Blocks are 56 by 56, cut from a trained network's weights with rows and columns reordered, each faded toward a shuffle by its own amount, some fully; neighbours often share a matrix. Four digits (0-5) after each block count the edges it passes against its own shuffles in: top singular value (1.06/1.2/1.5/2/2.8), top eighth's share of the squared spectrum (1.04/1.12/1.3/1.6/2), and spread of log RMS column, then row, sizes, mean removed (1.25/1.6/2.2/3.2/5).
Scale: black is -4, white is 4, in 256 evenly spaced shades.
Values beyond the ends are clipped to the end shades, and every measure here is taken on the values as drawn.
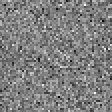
0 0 0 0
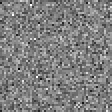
0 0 0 0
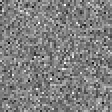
0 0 0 0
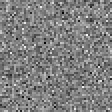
0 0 0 0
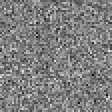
0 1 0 0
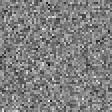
3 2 0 0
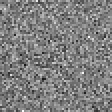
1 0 0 0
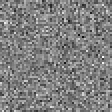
3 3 1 1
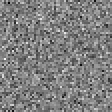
1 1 0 0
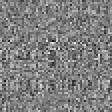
4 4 1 2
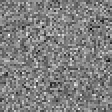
2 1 0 0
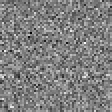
3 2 0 1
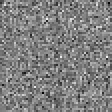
2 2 0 1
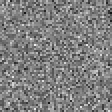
1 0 0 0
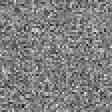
2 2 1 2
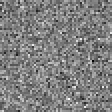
1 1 0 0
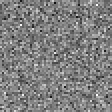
1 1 0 0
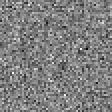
1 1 0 0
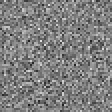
3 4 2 1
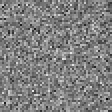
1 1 0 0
